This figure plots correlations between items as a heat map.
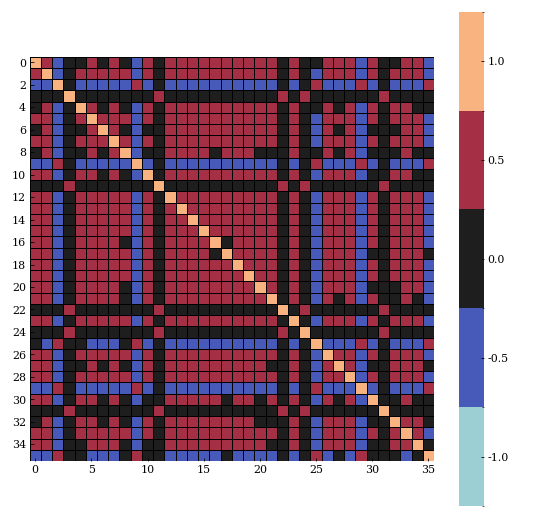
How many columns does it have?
36
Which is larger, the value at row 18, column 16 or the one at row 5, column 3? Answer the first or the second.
the first
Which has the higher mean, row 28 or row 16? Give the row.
28
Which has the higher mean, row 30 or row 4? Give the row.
4
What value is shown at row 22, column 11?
0.5
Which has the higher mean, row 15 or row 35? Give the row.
15
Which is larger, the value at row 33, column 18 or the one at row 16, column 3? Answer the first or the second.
the first
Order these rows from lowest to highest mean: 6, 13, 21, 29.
29, 6, 21, 13
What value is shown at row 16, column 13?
0.5
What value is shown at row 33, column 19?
0.5
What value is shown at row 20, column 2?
-0.5
